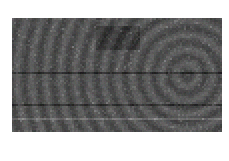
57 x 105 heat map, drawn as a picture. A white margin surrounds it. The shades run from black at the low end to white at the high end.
No overall slope runs across the table. Overall the values sit about 30% of the way up the scale. An odd patch, lower than its surroundings, sits in the top middle. Rows 28, 44 and 51 stand out from the rest. Concentric rings centre on the middle right.
